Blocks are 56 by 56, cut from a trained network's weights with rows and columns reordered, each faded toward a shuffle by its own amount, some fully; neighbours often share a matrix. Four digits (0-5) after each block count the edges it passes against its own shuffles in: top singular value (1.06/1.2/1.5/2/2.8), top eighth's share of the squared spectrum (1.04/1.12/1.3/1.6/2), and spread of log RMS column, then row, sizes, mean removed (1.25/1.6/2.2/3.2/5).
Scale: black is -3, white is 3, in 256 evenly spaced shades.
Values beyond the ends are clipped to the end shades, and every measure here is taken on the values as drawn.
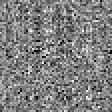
3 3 1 2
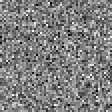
1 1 0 0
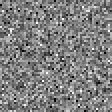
0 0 0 0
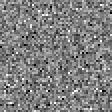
2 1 0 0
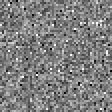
1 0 0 0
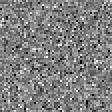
1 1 0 0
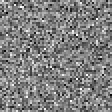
0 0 0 0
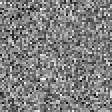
2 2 0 1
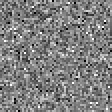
0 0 0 0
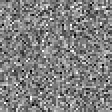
0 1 0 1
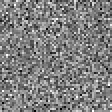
1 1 0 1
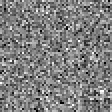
2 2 0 1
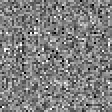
2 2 0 1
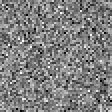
0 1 0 0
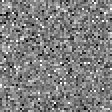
0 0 0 0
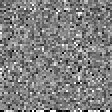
3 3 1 2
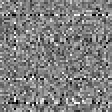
4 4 1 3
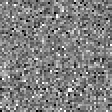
2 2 0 1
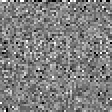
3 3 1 2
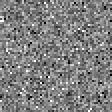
2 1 0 0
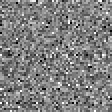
3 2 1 1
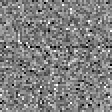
2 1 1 1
